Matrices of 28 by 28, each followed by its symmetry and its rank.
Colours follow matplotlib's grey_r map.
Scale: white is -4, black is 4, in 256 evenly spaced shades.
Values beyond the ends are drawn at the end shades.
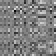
neither, rank three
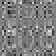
neither, rank three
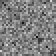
symmetric, full rank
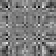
symmetric, rank three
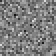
symmetric, full rank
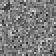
symmetric, full rank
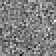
antisymmetric, full rank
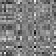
neither, rank three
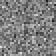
antisymmetric, full rank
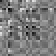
symmetric, rank three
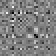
symmetric, rank three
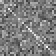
symmetric, full rank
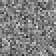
antisymmetric, full rank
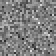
antisymmetric, full rank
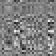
neither, rank three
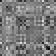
symmetric, rank three
